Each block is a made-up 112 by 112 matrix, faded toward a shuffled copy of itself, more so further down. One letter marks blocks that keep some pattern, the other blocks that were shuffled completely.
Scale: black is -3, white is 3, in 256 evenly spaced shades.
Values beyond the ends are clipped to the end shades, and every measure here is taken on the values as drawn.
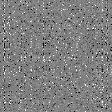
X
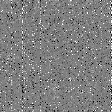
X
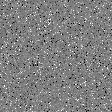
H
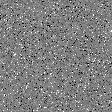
H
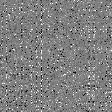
X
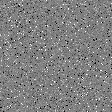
H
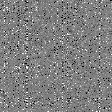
X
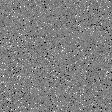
H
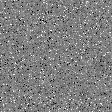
H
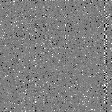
X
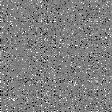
X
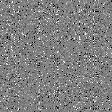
X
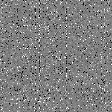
X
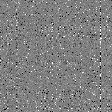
X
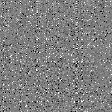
X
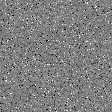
H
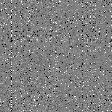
X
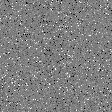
H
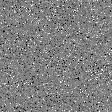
H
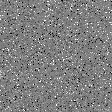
H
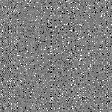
X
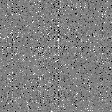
X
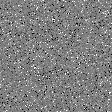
H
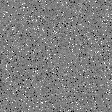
H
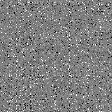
X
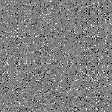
X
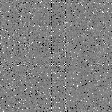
X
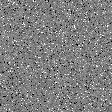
H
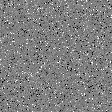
H
